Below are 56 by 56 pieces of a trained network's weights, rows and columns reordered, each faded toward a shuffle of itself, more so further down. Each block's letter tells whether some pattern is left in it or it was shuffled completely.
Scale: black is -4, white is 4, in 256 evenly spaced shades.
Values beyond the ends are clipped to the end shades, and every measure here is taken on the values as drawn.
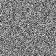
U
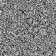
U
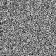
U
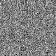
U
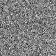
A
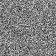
A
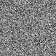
A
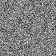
U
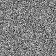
A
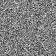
A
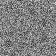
A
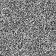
A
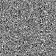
U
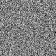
U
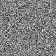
U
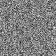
U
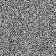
U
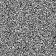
A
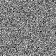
A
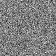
A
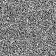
A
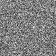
A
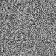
U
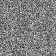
A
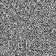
U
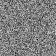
A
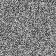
A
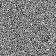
A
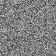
A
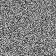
A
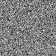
A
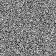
A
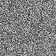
A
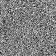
A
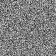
A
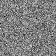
A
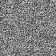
A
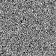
A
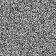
A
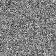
A
